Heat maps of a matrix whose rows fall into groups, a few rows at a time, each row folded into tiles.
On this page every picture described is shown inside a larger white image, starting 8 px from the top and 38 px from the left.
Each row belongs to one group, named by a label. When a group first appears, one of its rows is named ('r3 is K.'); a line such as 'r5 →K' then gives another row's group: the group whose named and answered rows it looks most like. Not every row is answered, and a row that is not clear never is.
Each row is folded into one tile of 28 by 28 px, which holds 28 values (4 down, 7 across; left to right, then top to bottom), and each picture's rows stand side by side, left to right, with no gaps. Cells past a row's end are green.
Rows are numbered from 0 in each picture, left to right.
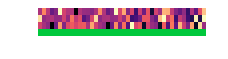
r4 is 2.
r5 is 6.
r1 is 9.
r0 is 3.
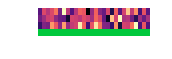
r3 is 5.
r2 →6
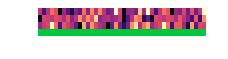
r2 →3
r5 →6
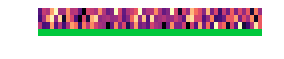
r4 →3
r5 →2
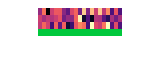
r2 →5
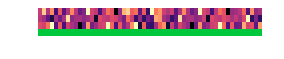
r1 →3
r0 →5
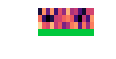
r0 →5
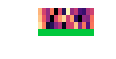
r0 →6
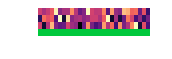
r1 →3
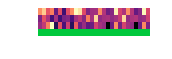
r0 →5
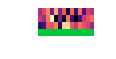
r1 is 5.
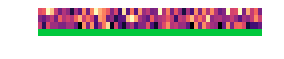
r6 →3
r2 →5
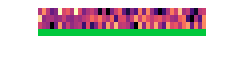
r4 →9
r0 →3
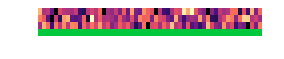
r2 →9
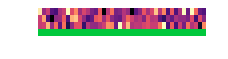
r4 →5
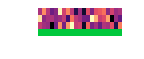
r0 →3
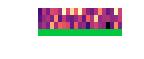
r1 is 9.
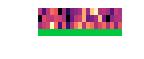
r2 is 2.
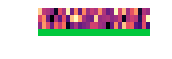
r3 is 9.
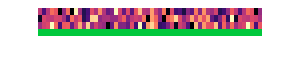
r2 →3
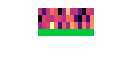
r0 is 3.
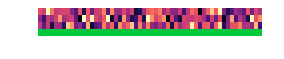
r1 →6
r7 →6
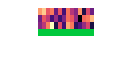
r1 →6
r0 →5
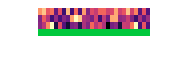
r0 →5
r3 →5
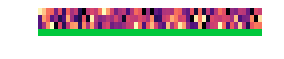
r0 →5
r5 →6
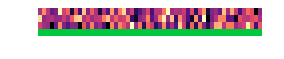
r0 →3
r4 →2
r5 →6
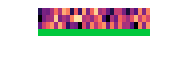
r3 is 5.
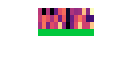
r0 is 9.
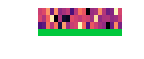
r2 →3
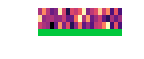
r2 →5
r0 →3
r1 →2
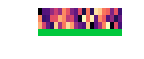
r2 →5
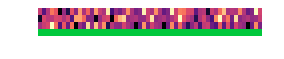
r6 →2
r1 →2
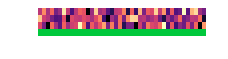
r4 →5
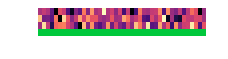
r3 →9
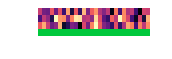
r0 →6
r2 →6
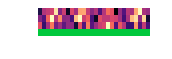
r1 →2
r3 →2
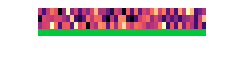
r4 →5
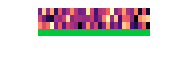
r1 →3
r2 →2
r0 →5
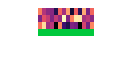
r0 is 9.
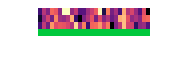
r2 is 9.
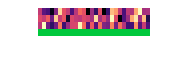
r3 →2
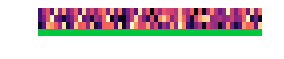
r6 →3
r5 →6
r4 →2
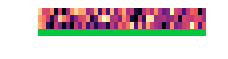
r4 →3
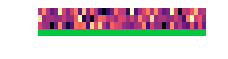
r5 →2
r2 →9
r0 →3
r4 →3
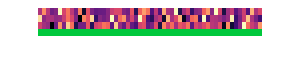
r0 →3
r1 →6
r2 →6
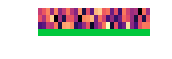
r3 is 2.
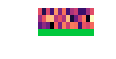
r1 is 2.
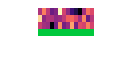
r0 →3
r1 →9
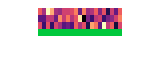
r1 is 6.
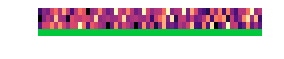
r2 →3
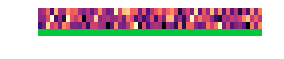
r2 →3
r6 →5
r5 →2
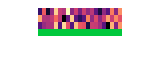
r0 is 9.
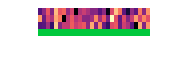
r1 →9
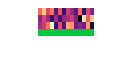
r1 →6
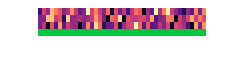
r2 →6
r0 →2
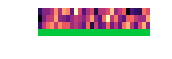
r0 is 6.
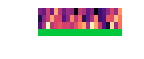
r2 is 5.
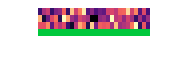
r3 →5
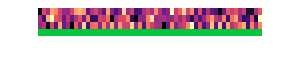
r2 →9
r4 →3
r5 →5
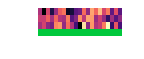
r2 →5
